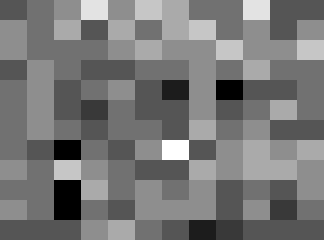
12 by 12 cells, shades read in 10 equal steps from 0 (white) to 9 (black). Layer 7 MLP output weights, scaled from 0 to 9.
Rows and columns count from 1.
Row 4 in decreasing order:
6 6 6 5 5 5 5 5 5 4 4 3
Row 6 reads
5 4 6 7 5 6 6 4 6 5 3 5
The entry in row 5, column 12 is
5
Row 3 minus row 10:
-1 0 -4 2 -1 -1 -1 0 -4 -1 -2 -2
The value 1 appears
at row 1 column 4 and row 1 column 10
